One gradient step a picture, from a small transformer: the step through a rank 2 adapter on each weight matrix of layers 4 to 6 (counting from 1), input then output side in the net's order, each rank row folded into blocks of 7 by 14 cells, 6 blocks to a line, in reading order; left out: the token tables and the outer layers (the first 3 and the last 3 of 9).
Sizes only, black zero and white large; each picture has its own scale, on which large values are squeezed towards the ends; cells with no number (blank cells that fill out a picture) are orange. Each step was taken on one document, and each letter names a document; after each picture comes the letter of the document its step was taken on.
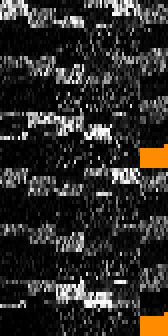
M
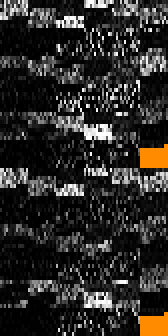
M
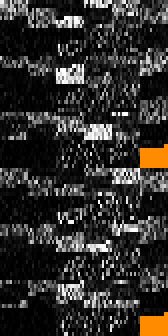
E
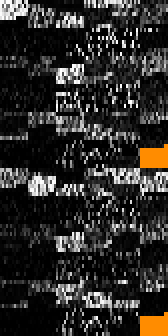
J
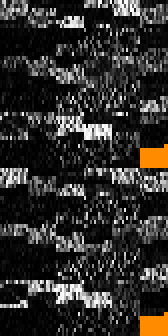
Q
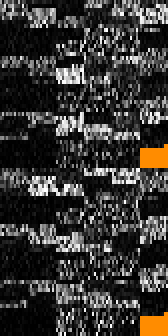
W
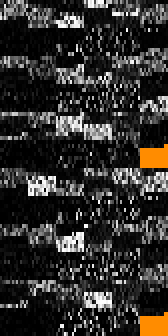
M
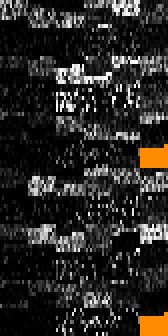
J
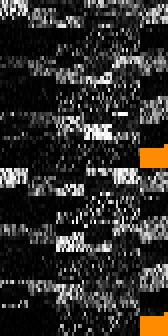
Q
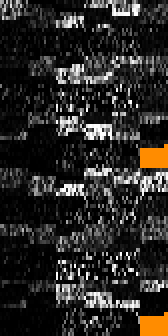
J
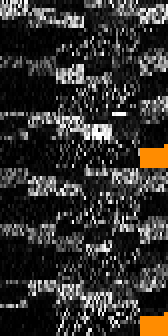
Q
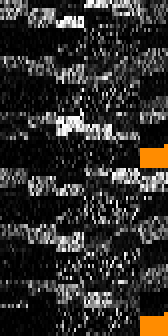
Q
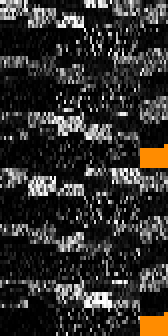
M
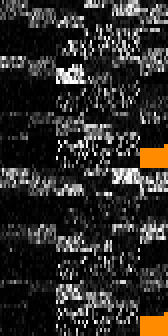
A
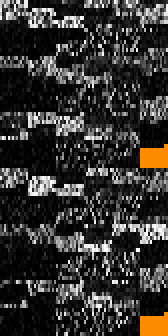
E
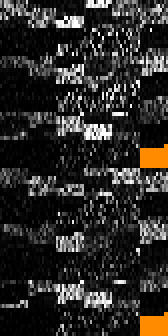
E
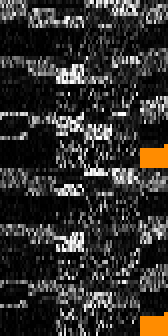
W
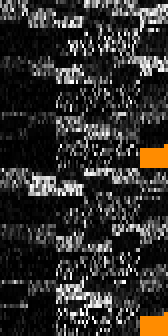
A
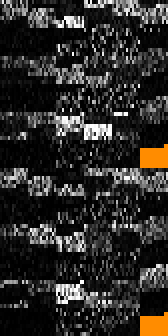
E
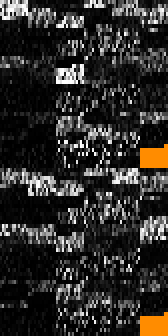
A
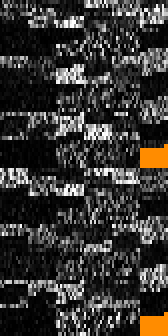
W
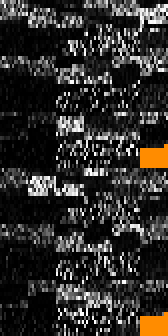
A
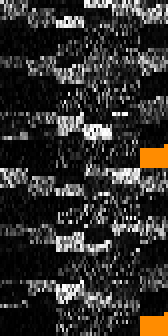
E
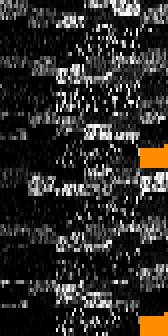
J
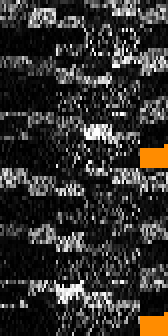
Q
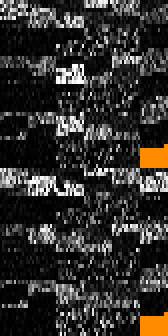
W
